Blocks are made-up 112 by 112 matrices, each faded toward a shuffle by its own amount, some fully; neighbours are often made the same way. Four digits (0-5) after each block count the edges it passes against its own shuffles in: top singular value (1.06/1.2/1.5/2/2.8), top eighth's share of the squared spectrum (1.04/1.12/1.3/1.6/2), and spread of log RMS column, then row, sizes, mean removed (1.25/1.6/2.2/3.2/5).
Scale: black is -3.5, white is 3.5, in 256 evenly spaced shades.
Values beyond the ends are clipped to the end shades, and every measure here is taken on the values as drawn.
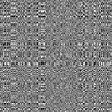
5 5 4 4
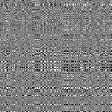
5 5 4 4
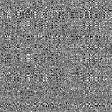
5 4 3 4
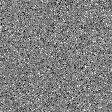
0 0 0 0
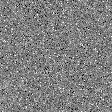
1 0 0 0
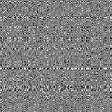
5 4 3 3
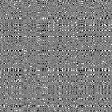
5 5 3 4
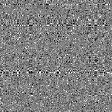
4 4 2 3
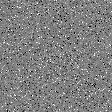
0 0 0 0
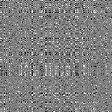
5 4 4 3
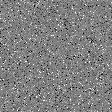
0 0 0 0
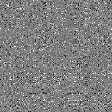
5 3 2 2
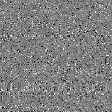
4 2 1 1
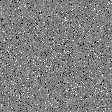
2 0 0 0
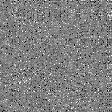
4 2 1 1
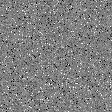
0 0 0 0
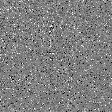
0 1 1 1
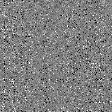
2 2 3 2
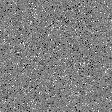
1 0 0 0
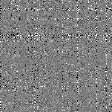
2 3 3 3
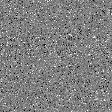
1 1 0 1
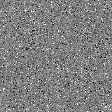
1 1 1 1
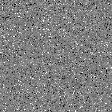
1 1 1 2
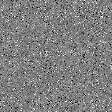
1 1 1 1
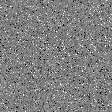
2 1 0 0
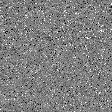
0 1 0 1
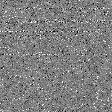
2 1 0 2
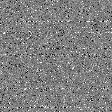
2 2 0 2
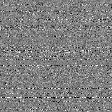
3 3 0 4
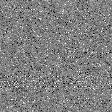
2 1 0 2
